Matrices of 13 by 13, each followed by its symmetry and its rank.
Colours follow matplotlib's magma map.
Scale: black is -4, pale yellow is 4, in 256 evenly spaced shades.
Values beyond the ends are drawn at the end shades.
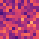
neither, full rank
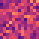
neither, full rank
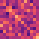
symmetric, full rank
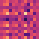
neither, rank two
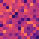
symmetric, full rank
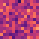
neither, full rank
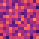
symmetric, full rank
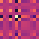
symmetric, rank one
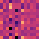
neither, rank two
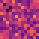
symmetric, full rank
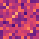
symmetric, full rank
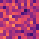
neither, full rank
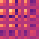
symmetric, rank one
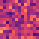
neither, full rank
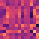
neither, rank two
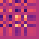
symmetric, rank one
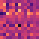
neither, rank two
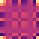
symmetric, rank one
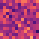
neither, full rank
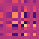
symmetric, rank one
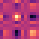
symmetric, rank one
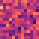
neither, full rank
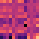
neither, rank two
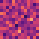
symmetric, full rank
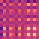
symmetric, rank one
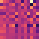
neither, rank two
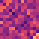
symmetric, full rank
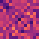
symmetric, full rank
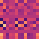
neither, rank two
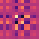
symmetric, rank one
